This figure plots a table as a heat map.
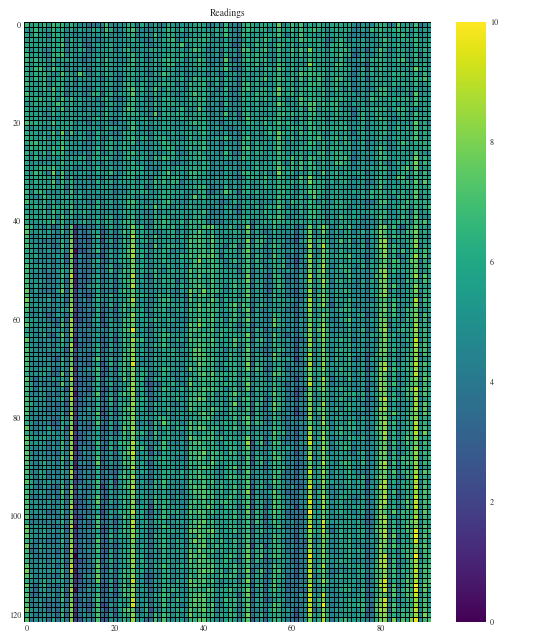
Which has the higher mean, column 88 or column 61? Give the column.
88
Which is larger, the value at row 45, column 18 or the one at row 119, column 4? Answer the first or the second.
the second
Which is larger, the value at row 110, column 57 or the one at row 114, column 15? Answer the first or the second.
the first
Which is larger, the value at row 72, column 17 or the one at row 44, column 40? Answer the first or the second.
the second
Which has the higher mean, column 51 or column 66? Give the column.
66
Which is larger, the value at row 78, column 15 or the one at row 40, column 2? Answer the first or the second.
the second
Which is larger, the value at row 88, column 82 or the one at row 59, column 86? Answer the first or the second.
the second
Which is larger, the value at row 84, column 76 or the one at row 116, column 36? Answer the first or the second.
the first
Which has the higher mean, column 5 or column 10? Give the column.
10
